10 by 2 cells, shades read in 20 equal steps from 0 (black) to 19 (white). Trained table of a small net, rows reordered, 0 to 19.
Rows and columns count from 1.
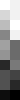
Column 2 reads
18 18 19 18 8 8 9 5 3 0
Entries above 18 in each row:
1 0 1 0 0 0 0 0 0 0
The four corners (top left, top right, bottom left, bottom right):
19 18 1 0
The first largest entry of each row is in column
1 2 2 2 1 1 2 1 1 1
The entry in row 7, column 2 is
9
